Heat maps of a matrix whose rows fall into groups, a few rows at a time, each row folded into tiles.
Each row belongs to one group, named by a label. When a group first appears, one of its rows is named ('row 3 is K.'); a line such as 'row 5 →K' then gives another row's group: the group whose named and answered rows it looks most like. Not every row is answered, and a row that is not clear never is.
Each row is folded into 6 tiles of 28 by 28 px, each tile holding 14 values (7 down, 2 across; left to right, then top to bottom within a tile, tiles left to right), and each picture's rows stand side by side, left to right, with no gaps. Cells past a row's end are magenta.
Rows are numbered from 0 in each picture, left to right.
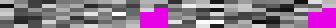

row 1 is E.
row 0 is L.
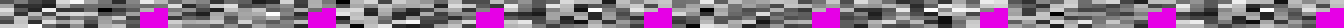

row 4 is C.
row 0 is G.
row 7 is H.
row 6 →G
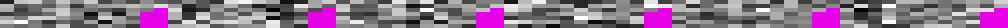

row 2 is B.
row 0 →B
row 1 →G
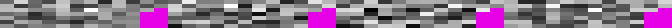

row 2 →C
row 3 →H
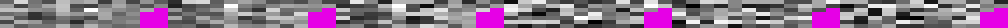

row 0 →B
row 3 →E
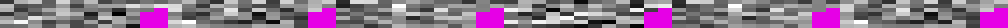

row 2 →B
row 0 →B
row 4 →B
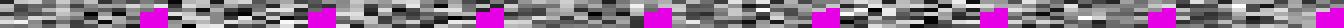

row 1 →C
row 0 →B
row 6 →E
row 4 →B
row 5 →C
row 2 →C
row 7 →B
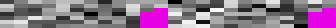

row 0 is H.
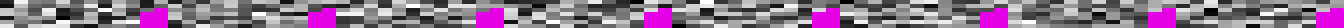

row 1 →G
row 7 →C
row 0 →C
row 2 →C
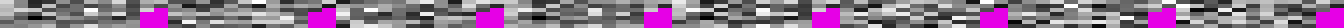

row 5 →G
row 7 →G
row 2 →G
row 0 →L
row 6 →G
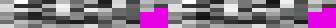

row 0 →L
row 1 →L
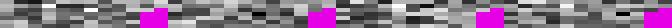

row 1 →H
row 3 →B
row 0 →H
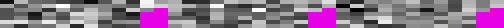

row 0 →E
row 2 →H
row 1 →H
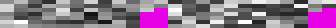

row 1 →G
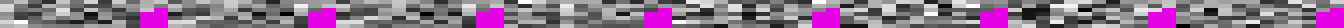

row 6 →H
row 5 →C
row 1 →H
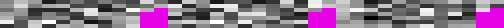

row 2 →L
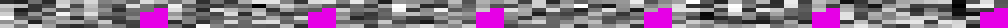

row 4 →L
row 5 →G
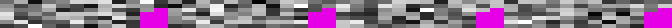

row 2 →H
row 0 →G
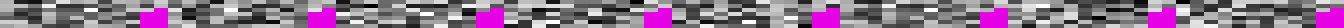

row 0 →H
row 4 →G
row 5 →H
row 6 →E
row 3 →E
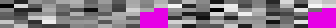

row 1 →E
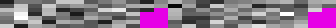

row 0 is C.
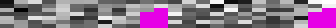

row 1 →E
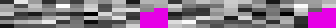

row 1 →H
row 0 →E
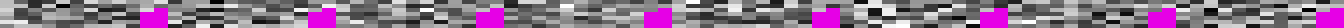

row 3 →B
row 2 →B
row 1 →E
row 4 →L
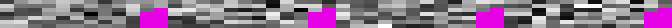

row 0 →H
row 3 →C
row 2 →G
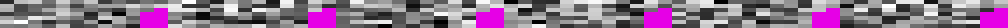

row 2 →E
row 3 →G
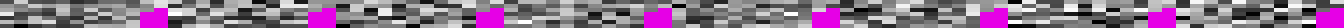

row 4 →L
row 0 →E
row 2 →C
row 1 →C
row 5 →H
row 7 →C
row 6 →E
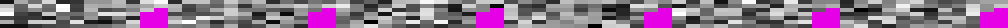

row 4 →C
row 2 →G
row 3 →G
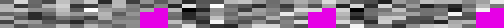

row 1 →H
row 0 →B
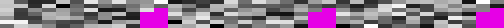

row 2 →G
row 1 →G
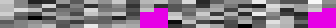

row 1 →G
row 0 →L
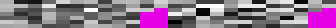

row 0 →H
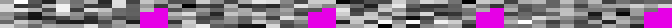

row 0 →L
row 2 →G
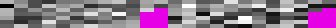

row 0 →L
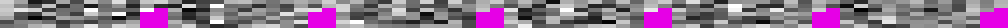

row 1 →H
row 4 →L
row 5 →H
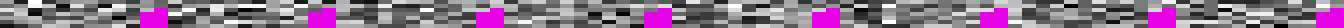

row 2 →H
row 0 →C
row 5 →H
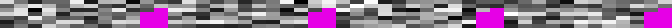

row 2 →C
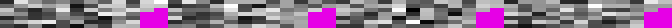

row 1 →B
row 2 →E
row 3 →E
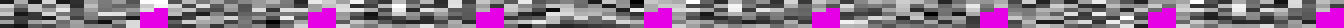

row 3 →E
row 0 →E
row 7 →L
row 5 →H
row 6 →G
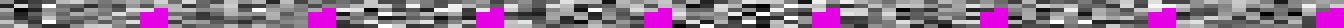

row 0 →H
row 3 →H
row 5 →C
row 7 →H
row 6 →E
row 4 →G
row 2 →C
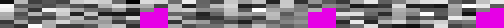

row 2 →G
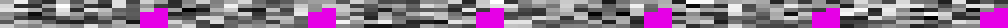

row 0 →L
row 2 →E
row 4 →B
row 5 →C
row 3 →H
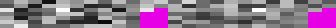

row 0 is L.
